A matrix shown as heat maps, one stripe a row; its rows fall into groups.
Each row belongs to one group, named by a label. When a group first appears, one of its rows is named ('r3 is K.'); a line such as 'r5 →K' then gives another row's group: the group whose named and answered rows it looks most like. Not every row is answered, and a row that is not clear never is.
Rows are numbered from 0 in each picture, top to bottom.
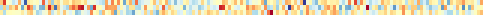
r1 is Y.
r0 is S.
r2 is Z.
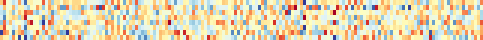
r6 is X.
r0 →S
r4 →Y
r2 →Z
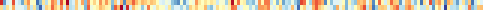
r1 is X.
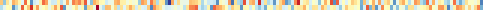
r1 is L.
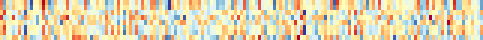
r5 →S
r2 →S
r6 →S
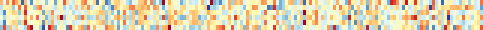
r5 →Y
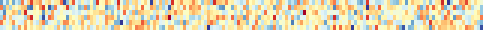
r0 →L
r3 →Y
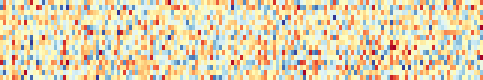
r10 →Z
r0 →Y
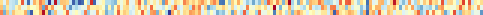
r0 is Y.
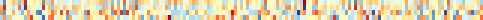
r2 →X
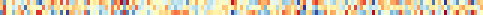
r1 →S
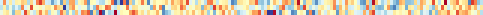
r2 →Z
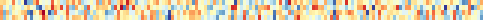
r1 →X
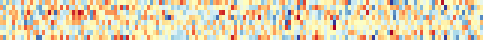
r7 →X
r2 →Y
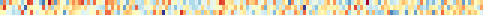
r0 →Y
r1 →S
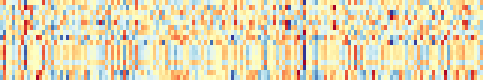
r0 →S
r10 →S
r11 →S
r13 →S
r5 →Z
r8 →L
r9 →S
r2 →L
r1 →Z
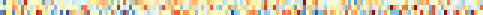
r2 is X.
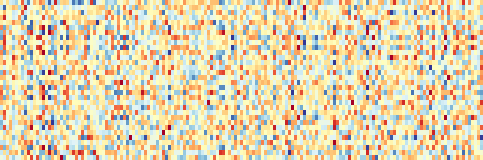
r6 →Y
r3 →S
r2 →L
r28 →Z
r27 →L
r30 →Y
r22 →S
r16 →X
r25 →Y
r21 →X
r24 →Z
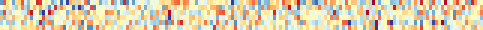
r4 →L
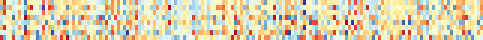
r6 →Z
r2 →S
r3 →Z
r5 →S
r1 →Y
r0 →S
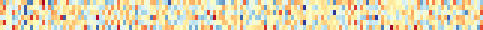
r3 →L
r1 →S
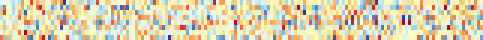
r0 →L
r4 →Z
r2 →S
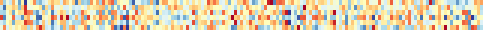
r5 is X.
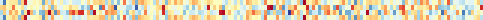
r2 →Y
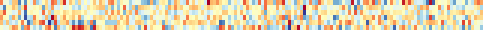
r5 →Y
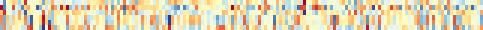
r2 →S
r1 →X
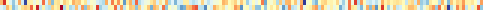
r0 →S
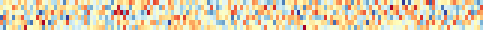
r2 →X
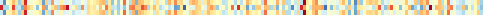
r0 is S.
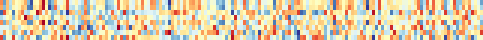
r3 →Z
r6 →Y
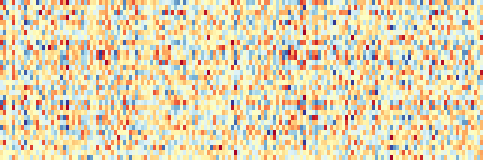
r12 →L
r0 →X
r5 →L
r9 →Y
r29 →L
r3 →X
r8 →X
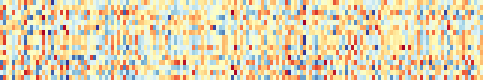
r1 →S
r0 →Z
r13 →X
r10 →S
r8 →S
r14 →Z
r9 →Z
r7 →S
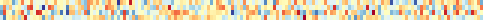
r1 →Y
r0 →L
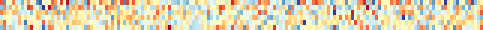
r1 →Y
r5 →Y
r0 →X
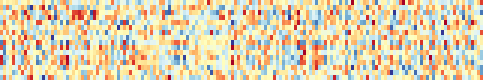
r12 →X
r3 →Y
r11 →X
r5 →L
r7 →Z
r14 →L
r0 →Z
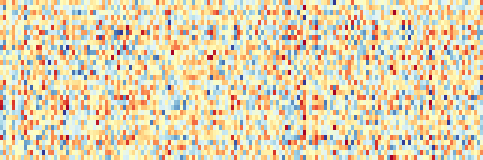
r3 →S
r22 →L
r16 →S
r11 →Z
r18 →Z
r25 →Z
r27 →X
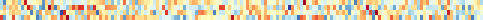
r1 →Y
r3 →X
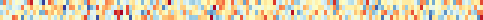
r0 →Y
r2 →X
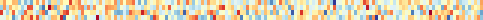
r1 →Y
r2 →X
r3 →L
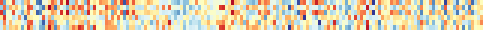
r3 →S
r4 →Y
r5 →Y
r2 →X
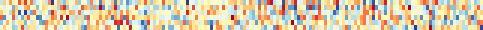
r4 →X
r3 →X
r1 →Z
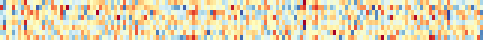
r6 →Z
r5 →S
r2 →L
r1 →X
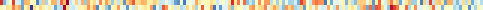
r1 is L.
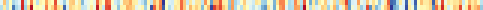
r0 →L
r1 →L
